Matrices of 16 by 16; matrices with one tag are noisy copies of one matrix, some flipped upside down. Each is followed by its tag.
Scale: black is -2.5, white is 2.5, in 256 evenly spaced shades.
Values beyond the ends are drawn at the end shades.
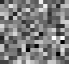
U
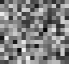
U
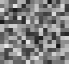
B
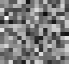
B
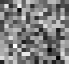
U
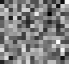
U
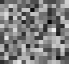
U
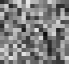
U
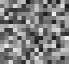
B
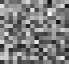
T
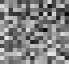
T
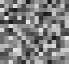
B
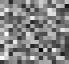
T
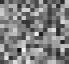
U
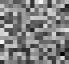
T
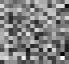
T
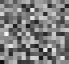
T
